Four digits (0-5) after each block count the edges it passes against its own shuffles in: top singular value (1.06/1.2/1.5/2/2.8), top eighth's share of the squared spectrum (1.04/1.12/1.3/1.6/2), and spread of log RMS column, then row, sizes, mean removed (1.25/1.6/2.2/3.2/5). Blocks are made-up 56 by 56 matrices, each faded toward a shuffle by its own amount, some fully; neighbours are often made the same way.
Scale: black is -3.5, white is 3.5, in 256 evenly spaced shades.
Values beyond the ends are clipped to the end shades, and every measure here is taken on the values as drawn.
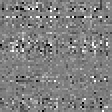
2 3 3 3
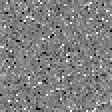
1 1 0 0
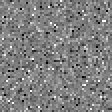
0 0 0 0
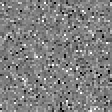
0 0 0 0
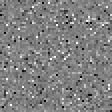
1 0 0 0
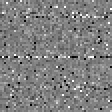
2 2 0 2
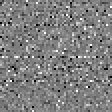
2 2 0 2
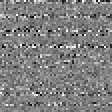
2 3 0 4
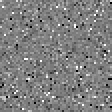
1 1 0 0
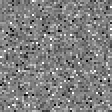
0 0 0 0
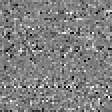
2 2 0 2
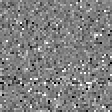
1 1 0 1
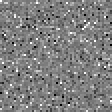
0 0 0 0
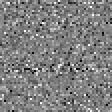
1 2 0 2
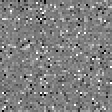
1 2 1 1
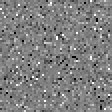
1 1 0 0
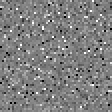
0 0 0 0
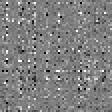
2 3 3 2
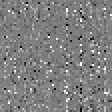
3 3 2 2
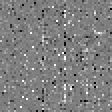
3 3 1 0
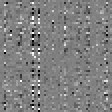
4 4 3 1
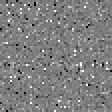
1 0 0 0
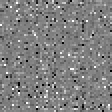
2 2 2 1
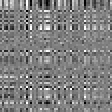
5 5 4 4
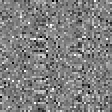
4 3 2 2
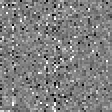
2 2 2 0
